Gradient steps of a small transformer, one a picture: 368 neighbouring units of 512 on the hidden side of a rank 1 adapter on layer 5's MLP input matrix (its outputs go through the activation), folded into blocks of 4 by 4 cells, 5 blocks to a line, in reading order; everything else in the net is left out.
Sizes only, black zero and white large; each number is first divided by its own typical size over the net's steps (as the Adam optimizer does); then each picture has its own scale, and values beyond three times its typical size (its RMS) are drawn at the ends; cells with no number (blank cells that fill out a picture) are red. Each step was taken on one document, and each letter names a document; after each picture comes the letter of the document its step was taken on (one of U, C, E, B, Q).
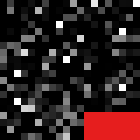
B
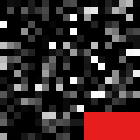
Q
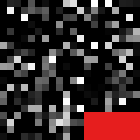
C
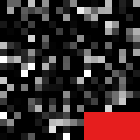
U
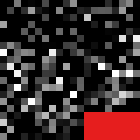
Q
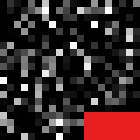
U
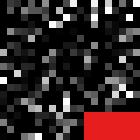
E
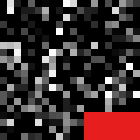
C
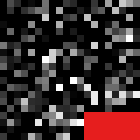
B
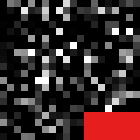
U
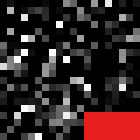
B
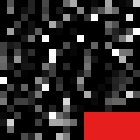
E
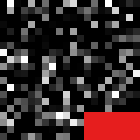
C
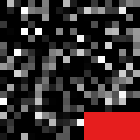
Q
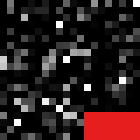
B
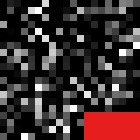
Q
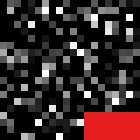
U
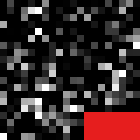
Q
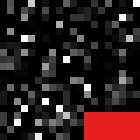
B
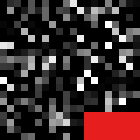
U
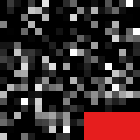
Q
